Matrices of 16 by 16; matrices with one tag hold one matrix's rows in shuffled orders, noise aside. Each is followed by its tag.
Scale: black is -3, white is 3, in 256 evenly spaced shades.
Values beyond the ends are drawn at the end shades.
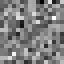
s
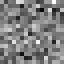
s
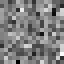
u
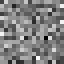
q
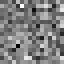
u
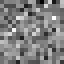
s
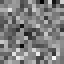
s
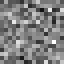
s
